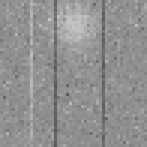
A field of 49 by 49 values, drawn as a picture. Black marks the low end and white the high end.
Histogram: heavy tails on both sides. Odd lines: columns 11, 19 and 35. Ninth with the highest average: top middle. Bumps: one, in the top middle.
